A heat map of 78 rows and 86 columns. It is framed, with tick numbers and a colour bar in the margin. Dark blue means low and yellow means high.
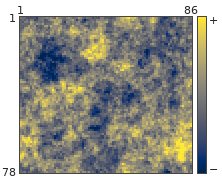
Mirror symmetry: none. Average level on the scale: 50%. Ninth with the highest average: bottom right. Grain: blotchy.
